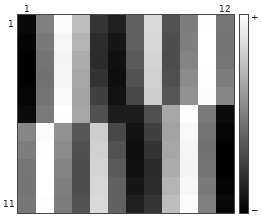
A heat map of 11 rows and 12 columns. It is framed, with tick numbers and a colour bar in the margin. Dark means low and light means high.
Slope: none. Seam: none. Symmetry: a half turn. Grain: streaks running down. Average level on the scale: 50%.
